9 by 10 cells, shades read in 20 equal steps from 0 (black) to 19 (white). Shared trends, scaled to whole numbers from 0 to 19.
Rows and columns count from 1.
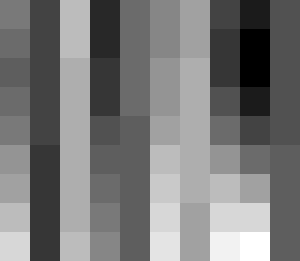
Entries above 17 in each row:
0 0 0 0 0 0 0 0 2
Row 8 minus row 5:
5 -1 0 3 0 4 -1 8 11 1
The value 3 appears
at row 1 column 4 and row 2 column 4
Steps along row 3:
down up down up up up down down up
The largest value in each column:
16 5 14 10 8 17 13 18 19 7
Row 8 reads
14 4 13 9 7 16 12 16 16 7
